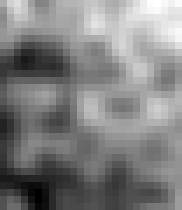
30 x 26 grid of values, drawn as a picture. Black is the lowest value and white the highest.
Ninth with the lowest average: bottom left. Average level on the scale: 50%. Ninth with the highest average: top right. Lone odd cells: none. Slope: up to the top right. Mirror symmetry: none.
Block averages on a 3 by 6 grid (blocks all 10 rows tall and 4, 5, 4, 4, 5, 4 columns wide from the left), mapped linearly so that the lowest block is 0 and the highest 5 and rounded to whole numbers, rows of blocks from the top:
223455 | 122333 | 001112
